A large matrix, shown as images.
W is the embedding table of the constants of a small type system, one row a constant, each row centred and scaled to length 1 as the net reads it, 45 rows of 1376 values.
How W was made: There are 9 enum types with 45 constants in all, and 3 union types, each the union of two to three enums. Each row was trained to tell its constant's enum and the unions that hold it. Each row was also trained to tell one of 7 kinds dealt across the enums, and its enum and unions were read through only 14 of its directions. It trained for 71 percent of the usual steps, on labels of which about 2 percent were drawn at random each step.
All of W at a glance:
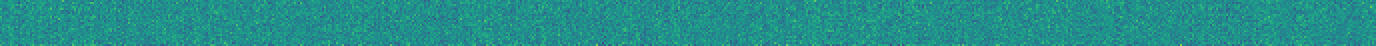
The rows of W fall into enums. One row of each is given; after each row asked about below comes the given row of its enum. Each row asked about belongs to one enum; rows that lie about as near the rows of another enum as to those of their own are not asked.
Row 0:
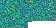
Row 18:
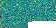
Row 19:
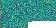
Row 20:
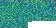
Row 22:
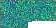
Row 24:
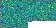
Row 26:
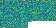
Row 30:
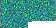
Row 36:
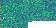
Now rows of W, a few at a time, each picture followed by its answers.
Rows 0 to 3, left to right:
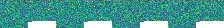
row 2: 19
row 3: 18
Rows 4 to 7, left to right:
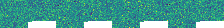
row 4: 26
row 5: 20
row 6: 30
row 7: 20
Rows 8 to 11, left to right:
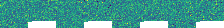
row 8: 20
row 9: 18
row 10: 26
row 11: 18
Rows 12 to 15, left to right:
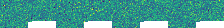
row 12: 26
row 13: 19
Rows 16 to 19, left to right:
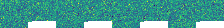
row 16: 18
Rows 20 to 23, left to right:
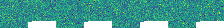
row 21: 20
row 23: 30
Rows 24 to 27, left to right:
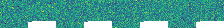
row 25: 36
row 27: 20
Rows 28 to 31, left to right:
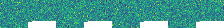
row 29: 19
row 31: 26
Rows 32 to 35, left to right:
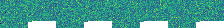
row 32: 36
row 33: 0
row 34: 19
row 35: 18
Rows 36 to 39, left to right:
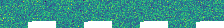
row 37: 20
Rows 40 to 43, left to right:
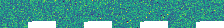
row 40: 36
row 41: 18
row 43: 19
